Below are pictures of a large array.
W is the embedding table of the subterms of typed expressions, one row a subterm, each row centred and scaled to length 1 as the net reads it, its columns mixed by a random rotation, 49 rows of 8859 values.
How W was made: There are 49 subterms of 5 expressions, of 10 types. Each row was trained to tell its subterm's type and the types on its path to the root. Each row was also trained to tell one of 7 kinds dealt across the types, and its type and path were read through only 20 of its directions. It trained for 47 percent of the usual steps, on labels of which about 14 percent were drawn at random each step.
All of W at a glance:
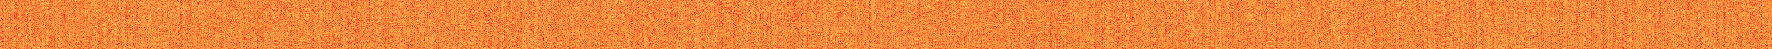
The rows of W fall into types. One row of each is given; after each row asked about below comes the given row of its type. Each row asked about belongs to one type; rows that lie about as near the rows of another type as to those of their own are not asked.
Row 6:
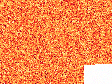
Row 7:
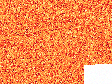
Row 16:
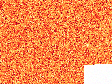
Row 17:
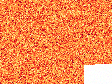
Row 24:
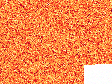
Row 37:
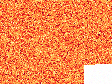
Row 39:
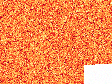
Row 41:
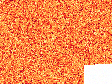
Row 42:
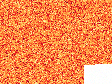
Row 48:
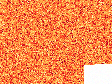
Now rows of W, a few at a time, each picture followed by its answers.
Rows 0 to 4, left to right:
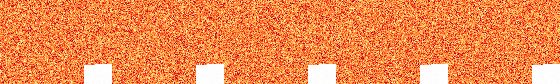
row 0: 42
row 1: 48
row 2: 16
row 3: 39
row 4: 16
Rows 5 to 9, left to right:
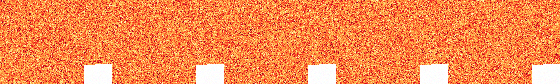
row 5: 16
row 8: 37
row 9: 6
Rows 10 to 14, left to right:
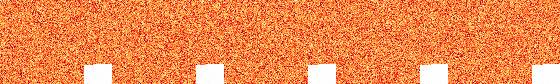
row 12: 41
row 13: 37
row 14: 16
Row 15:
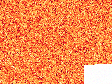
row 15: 16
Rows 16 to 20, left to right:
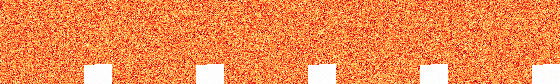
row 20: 42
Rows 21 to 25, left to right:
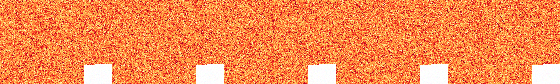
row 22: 24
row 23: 42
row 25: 6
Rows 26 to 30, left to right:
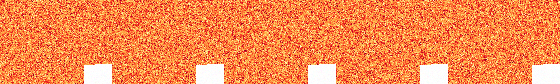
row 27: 48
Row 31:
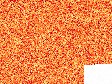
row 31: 24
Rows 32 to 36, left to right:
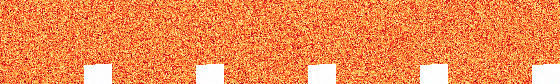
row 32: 39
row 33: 41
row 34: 24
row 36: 41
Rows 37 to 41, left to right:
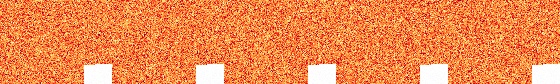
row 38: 39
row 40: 39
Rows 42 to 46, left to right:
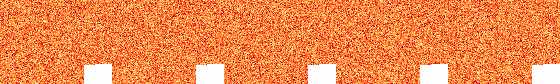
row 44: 7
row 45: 6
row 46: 42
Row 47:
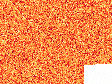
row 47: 39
